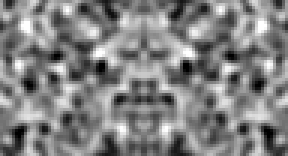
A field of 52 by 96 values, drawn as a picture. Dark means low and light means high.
Average level on the scale: 50%. Grain: blotchy. Odd rows or columns: none. Mirror symmetry: left to right.
